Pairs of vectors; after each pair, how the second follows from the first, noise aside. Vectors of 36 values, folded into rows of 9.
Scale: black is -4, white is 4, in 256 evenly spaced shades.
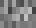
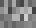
copied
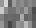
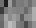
negated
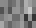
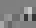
partly zeroed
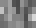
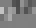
partly zeroed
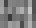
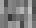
copied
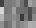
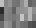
negated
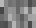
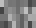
copied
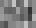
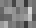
negated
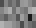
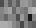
copied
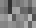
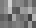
negated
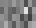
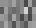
copied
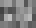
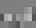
partly zeroed
